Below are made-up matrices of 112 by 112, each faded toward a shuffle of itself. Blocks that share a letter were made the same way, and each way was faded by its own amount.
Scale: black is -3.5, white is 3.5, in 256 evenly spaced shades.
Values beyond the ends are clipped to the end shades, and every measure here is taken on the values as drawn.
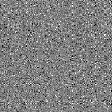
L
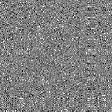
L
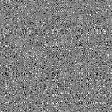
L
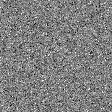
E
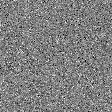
E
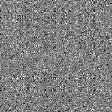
L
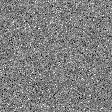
E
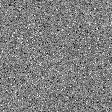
E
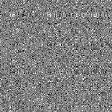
L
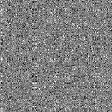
L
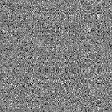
L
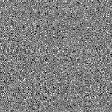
L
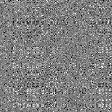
L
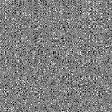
L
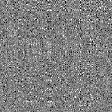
L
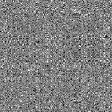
L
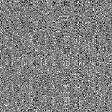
L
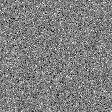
E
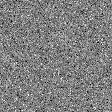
E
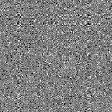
L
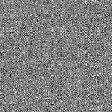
L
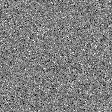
E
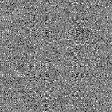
L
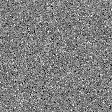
E
